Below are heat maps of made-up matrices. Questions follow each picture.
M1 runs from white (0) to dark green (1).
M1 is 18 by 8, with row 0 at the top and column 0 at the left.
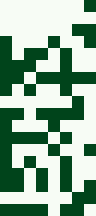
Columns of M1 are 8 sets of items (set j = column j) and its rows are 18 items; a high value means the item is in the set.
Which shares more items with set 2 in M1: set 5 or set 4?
set 5
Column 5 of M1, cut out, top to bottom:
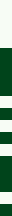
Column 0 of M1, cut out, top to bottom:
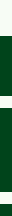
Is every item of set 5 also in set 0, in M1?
yes
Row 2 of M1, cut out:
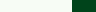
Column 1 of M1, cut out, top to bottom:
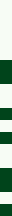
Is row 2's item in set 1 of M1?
no
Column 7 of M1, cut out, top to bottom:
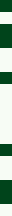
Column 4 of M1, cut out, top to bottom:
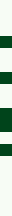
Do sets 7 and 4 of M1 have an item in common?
yes
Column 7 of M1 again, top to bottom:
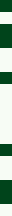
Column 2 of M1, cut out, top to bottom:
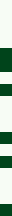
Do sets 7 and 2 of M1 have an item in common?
no
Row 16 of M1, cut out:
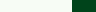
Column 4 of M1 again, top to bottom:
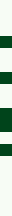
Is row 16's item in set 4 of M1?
no
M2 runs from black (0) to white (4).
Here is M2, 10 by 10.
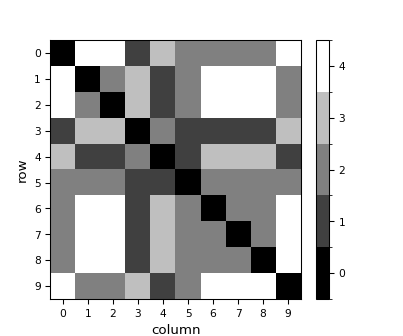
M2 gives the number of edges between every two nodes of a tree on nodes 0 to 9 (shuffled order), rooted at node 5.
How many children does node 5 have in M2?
2
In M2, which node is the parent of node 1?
4
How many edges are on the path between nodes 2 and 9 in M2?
2
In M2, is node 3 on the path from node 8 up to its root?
yes
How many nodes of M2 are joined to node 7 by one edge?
1
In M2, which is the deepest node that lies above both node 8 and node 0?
3
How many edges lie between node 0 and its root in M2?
2
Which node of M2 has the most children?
3
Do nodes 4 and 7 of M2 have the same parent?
no
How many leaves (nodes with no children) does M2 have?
7
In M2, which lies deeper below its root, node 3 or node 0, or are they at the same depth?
node 0
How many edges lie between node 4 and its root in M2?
1
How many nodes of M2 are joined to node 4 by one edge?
4
